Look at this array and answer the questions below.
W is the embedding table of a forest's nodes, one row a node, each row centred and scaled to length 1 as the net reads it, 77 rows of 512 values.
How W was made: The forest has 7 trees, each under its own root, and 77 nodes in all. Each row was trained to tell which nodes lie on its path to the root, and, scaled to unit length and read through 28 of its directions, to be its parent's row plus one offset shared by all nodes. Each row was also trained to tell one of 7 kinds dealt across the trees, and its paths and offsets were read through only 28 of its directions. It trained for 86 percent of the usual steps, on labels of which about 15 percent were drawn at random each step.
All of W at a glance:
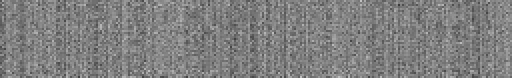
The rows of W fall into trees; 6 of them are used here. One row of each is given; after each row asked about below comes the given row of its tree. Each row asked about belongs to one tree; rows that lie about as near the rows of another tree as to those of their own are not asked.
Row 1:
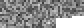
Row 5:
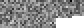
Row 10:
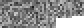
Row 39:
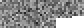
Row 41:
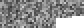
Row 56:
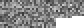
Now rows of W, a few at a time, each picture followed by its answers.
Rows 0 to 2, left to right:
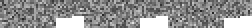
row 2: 39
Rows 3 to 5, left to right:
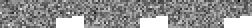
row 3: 5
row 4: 5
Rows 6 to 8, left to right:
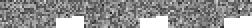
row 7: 41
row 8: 39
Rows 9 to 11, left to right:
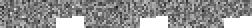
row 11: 41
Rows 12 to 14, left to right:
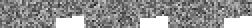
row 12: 5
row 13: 39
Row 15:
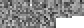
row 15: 39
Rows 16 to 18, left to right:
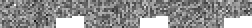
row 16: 39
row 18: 10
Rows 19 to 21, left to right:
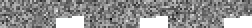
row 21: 41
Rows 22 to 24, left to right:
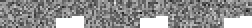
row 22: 41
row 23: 39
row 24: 10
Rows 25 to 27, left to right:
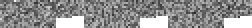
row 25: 10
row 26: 5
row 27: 41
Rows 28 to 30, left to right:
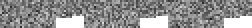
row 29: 5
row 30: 10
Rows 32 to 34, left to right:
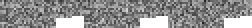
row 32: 56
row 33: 56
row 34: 39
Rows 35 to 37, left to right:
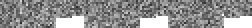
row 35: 5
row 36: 1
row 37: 10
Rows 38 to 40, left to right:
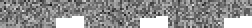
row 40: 39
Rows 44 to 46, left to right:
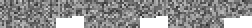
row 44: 39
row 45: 10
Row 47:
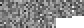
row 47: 5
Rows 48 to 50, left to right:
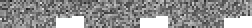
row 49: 10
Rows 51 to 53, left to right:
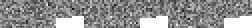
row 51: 10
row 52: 5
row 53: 41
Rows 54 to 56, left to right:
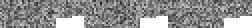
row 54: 39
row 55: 39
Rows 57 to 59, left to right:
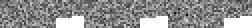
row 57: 5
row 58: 10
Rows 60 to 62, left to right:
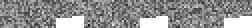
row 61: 5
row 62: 10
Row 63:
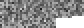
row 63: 41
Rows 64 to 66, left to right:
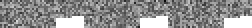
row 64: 56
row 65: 39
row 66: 39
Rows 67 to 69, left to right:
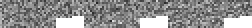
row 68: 10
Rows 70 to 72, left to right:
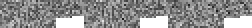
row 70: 5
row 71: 5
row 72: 5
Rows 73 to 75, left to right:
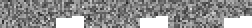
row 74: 41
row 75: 10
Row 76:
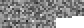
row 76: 10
